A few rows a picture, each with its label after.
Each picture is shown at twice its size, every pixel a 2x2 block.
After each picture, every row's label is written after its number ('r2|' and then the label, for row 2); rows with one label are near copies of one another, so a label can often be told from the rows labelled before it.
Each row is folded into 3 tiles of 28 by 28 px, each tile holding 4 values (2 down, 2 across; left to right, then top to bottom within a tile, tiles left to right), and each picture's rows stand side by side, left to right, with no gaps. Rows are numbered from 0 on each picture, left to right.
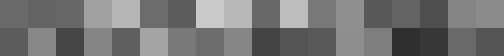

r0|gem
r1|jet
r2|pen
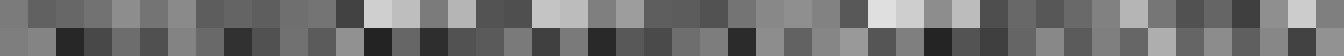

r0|pen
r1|pen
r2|jet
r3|jet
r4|gem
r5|jet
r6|gem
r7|gem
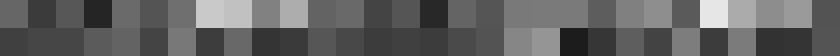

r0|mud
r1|jet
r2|mud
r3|pen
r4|jet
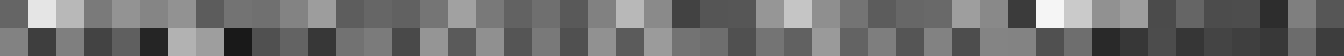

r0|jet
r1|pen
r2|gem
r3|gem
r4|gem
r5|gem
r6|jet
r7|mud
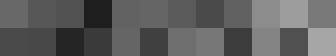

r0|mud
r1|gem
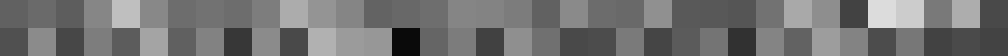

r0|gem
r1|gem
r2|pen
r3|pen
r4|gem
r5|jet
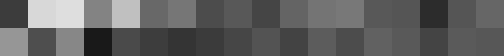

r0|jet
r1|mud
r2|mud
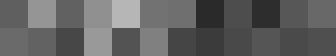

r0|gem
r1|mud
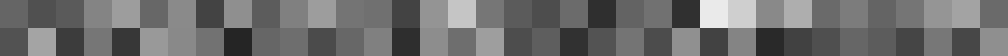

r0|gem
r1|pen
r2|gem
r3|mud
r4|jet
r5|gem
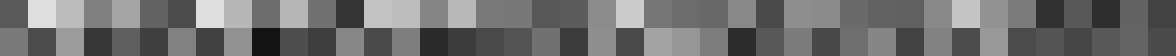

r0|jet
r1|jet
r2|jet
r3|gem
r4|pen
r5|gem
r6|mud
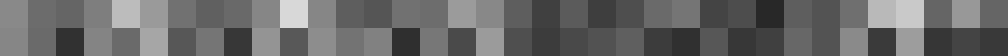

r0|gem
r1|gem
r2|gem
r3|mud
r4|mud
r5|jet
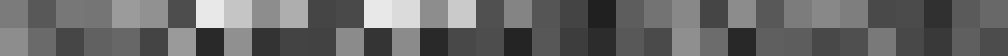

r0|pen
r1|jet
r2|jet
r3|mud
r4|pen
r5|mud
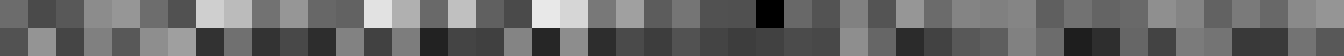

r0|gem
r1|jet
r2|jet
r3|jet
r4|mud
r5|pen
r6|pen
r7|pen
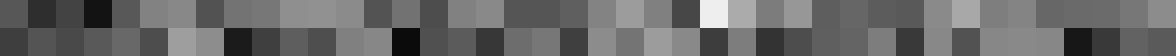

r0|mud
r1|pen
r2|pen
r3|gem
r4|jet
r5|gem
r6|pen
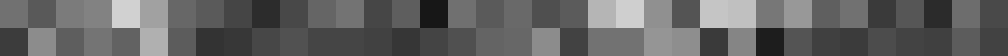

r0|gem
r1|mud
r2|mud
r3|gem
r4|jet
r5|mud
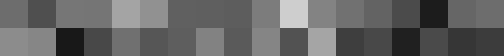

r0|pen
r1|gem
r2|mud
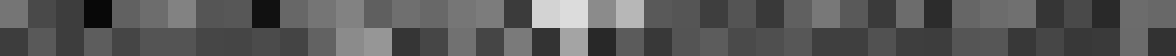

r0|mud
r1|mud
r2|pen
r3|jet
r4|mud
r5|mud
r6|mud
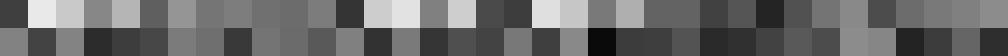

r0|jet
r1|pen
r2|jet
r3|jet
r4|mud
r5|pen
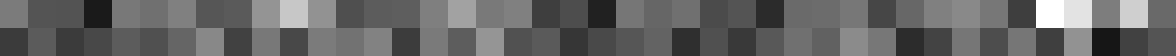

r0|mud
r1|gem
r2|gem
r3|mud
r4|mud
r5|pen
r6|jet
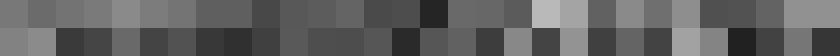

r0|pen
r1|mud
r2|mud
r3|jet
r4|pen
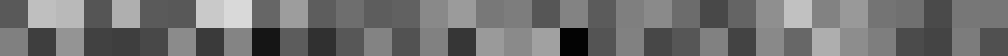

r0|jet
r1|jet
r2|gem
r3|pen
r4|gem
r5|pen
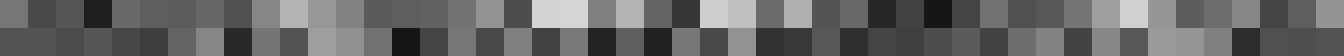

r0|mud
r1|gem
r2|pen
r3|jet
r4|jet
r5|mud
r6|gem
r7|pen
